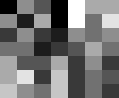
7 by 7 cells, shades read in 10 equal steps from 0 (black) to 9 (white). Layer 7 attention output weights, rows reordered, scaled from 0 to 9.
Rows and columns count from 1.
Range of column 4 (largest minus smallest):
7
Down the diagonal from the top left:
0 1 2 2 2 4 2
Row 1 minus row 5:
-6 2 0 -6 7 1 4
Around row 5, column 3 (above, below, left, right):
1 2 3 6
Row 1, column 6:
6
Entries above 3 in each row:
4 5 4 4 3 4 5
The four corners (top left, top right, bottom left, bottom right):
0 6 7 2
